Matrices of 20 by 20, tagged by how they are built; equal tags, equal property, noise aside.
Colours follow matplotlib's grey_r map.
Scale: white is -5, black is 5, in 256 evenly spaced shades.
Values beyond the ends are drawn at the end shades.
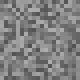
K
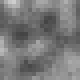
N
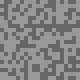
K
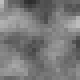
N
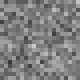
K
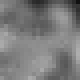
N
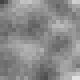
N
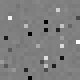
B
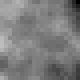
N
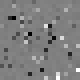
B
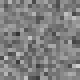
K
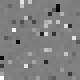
B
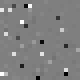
B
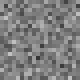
K
